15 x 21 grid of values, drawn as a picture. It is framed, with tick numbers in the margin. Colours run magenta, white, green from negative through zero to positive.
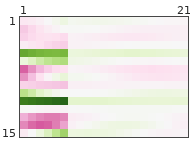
Values change most from cell to cell in the bottom left. There is no overall slope. Streaks run across, left to right. A vertical seam about 30% of the way across splits the table, and the right part is calmer.
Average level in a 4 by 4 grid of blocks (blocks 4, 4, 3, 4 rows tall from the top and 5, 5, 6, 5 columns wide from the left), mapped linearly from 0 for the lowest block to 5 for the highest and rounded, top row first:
1 2 2 2 / 3 3 2 2 / 5 3 3 3 / 0 2 3 2
